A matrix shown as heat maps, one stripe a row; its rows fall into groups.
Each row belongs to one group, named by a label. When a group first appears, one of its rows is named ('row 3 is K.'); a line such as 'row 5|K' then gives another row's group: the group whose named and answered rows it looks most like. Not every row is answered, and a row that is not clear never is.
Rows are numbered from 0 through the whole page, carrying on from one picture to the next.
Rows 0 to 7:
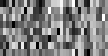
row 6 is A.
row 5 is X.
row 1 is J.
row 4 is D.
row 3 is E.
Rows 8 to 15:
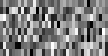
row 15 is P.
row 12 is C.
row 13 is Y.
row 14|E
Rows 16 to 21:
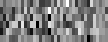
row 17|Y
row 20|X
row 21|Y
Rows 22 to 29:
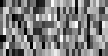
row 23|D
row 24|E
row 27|X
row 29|E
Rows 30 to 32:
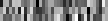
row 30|D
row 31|C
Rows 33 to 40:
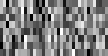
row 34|J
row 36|A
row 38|Y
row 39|Y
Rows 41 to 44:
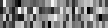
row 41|E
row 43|E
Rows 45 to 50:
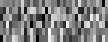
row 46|J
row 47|X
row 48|P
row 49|J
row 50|D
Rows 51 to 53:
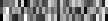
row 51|A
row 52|D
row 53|Y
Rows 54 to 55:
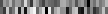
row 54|X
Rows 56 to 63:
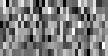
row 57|D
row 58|Y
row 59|A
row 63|X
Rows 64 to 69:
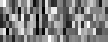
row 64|C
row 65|P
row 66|A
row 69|E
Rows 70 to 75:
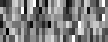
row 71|J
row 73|X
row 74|A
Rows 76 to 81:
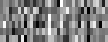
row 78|J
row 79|C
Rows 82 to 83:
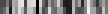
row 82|J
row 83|J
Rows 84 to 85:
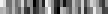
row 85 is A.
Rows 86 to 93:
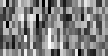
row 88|J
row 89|C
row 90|D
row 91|Y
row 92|E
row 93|Y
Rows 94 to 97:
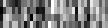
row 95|X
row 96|X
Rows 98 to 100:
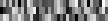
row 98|C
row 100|D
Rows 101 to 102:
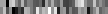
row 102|E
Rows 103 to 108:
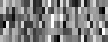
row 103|D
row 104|C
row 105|E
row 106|P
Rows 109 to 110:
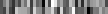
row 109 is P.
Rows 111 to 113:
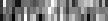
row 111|E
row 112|E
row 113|Y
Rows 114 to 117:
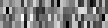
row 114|Y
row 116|J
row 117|J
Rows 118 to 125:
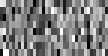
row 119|P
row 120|X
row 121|X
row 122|C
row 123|P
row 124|C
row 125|Y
